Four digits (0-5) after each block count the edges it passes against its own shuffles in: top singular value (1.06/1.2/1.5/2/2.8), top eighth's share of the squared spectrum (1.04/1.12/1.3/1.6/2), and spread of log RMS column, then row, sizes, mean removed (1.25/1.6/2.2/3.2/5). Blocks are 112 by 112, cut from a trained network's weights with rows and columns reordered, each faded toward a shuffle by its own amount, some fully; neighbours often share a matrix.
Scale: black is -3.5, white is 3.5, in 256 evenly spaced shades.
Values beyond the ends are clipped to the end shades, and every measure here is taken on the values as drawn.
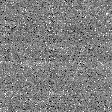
2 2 1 0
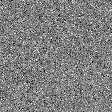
0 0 0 0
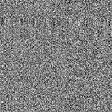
4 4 2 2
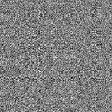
4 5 3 3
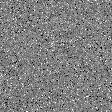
0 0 0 0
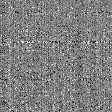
3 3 0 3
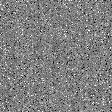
1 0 0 0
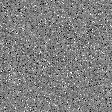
0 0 0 0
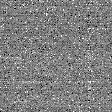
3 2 2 0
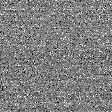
2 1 1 0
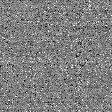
2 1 1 0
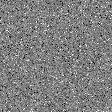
0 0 0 0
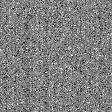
2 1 0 1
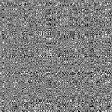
4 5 3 4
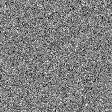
2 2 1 0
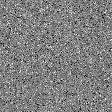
1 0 0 0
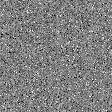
1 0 0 0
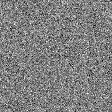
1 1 0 0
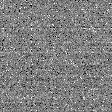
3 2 1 0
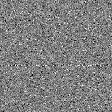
3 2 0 1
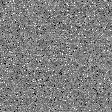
1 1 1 0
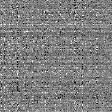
4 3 3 1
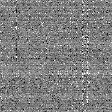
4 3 3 1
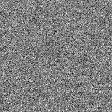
2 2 1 0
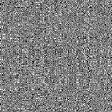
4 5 3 3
